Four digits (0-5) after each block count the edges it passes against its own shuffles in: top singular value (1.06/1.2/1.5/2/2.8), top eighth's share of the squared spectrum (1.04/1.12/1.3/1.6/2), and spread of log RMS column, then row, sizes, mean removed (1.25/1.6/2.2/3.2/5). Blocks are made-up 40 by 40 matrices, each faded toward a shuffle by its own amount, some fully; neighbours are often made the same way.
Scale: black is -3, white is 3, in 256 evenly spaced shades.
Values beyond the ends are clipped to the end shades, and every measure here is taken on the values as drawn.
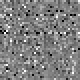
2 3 0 1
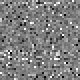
3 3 0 1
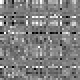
4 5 2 3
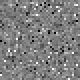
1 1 0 0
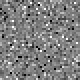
0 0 0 0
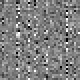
2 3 3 0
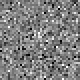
0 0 1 0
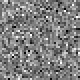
0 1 1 0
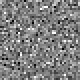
1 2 0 1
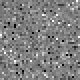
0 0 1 0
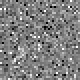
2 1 0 0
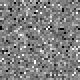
0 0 0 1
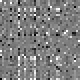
4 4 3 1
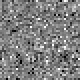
3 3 1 1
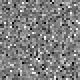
1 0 0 0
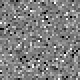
0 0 0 0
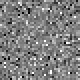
2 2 0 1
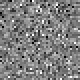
2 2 0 1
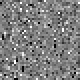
0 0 0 0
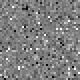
0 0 0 0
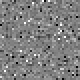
0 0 0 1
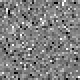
0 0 0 0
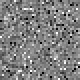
0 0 0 0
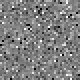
0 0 0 0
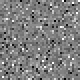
0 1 0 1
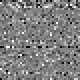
2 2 0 2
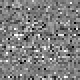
1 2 0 3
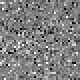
0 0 0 1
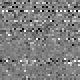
2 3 0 3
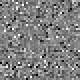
1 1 0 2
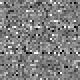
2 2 0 3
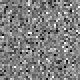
2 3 1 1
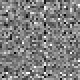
3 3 2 1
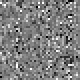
0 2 2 0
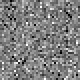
0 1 1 0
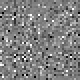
3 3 1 1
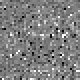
2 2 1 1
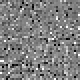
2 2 0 0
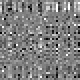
4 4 3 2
